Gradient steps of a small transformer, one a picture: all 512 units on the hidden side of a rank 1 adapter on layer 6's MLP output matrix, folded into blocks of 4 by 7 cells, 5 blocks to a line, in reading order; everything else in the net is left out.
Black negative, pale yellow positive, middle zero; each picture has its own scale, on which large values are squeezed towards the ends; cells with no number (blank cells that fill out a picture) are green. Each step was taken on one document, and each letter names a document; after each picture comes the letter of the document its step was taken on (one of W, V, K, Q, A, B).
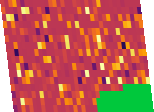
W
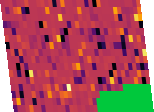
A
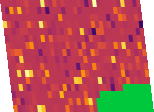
A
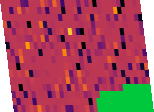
A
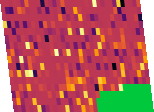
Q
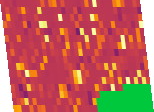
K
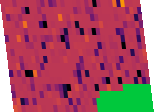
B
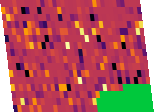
K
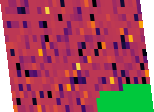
A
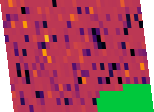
W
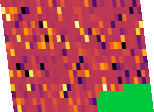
K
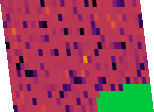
Q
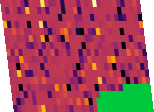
A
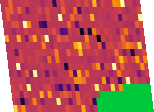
K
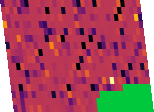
A
